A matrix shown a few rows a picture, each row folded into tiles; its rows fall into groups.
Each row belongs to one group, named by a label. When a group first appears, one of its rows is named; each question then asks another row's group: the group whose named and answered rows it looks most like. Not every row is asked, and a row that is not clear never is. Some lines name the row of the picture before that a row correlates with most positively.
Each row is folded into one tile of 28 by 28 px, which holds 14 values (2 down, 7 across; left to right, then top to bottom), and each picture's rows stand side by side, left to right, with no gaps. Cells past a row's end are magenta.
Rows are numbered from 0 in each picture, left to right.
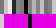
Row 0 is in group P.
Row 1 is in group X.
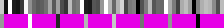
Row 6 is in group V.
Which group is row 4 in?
P
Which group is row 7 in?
X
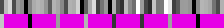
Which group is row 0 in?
P
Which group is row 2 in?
V
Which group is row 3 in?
P
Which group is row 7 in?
X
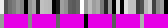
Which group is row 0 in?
V
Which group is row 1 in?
V
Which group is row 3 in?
X
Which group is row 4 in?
V
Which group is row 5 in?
P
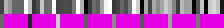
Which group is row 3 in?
X
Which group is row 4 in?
X
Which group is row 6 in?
V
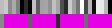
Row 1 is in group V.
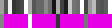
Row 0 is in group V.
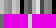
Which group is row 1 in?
P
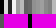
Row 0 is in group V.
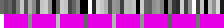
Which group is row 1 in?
V
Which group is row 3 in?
V
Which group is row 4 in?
V
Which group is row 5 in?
V
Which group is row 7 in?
V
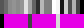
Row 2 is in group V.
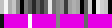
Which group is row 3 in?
V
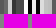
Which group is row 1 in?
V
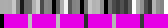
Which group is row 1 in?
P
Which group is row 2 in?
P
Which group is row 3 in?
X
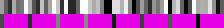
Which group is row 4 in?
X
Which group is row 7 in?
X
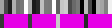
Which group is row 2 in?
P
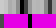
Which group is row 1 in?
X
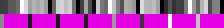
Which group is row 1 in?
X
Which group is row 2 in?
X
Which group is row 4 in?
V
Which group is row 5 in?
X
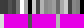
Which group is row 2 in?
P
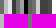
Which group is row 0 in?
P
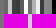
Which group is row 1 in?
P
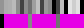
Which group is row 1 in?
P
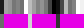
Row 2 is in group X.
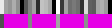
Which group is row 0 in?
X
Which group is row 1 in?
V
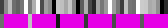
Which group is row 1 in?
P
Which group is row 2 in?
X
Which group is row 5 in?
X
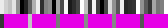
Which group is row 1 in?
P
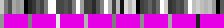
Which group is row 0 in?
V
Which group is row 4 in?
V
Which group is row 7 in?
X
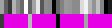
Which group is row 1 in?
P
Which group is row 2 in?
X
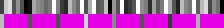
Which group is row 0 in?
P
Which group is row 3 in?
P
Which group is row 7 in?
P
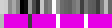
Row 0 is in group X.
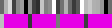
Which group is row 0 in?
P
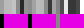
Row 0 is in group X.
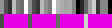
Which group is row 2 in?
X
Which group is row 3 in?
P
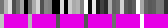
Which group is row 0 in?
P
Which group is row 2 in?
V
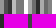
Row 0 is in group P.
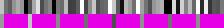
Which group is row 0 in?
V
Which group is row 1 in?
P
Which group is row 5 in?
V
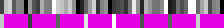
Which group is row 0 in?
P
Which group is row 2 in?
X
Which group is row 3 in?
P
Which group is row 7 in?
P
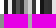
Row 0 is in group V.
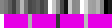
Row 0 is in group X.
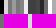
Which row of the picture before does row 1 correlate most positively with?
1
